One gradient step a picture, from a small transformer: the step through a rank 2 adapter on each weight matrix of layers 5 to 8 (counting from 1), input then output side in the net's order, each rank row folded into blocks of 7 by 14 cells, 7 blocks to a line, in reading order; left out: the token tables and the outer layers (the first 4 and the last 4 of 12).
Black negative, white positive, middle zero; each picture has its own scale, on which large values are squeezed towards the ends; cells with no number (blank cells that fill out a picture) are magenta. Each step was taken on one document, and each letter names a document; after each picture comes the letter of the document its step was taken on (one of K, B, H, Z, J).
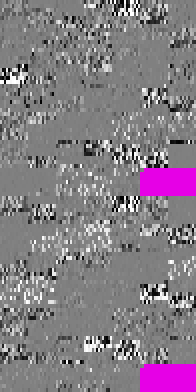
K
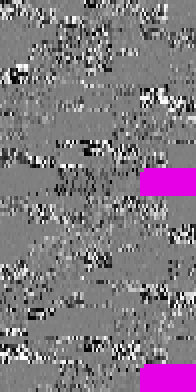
K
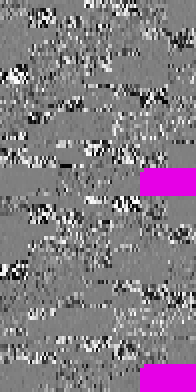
K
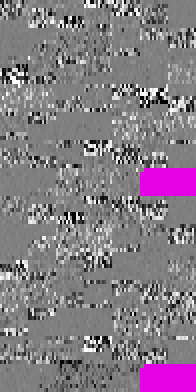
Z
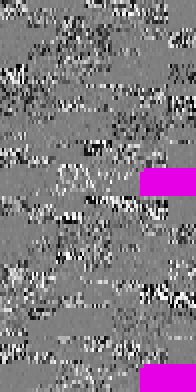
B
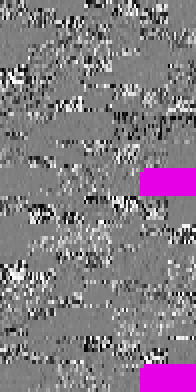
B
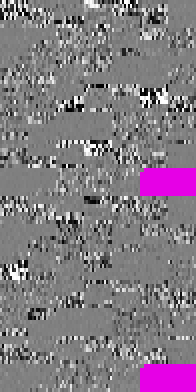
K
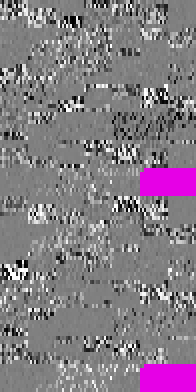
B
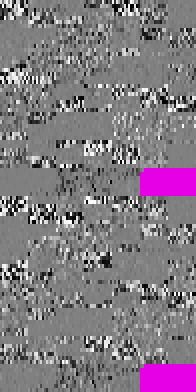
K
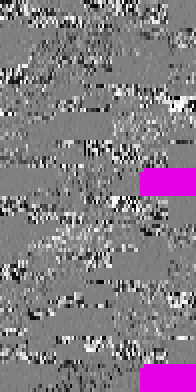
Z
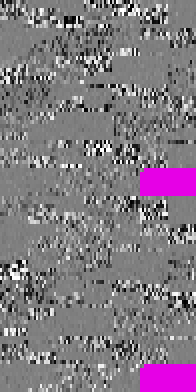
Z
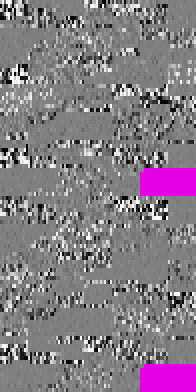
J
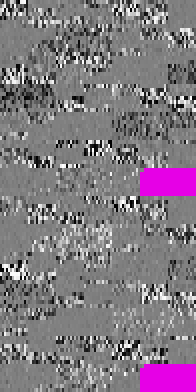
B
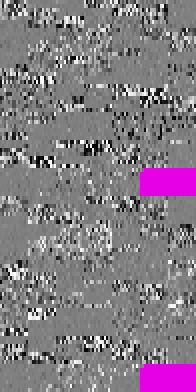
B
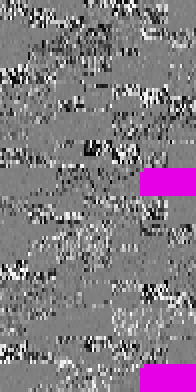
B
